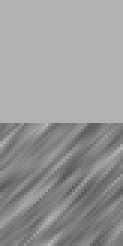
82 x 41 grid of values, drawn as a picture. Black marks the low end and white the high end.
The table splits into 2 rows of 1 panel. Panel 1,1: high, flat. Panel 2,1: middling, slanting up to the right.
